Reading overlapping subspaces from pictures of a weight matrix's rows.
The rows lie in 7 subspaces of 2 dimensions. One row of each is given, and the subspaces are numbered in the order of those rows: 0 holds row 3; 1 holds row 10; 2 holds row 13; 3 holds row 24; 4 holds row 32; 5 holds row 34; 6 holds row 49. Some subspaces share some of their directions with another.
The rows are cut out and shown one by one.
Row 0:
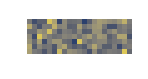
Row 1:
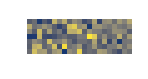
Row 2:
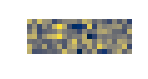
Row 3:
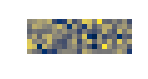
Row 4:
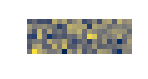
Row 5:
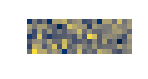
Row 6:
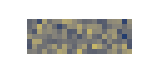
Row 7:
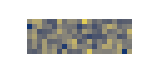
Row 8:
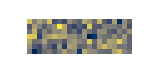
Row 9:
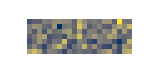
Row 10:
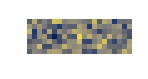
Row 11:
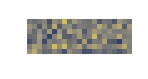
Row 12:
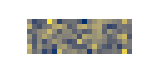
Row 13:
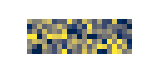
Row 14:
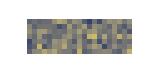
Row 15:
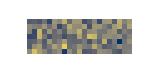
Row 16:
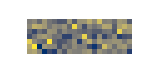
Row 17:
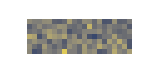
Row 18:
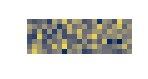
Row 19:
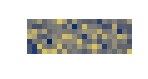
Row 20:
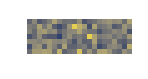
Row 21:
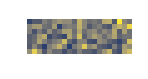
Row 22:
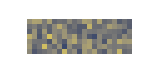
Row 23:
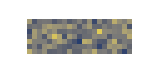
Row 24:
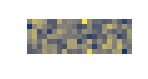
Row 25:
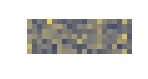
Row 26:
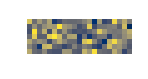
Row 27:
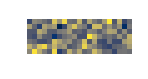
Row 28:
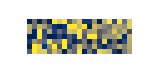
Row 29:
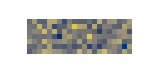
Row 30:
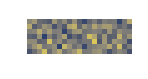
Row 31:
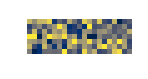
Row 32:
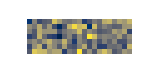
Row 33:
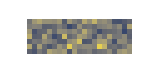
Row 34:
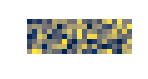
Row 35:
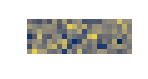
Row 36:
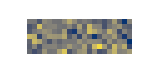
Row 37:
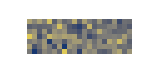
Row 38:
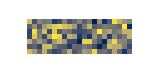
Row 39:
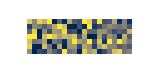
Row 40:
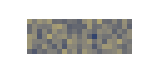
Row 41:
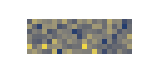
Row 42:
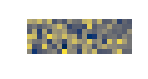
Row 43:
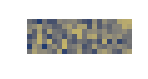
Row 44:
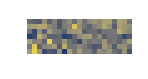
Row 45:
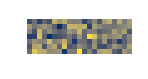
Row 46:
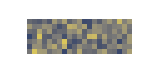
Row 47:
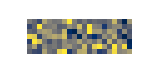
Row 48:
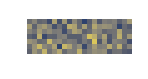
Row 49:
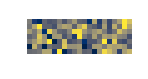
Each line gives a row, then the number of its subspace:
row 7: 3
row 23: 1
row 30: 5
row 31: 2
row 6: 2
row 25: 3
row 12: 3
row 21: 5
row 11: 4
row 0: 3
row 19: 0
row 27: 6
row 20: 4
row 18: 4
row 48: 5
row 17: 2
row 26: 1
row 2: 4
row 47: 2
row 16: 0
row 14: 0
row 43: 6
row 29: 4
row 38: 1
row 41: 6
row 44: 0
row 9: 5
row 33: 1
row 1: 5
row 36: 2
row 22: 6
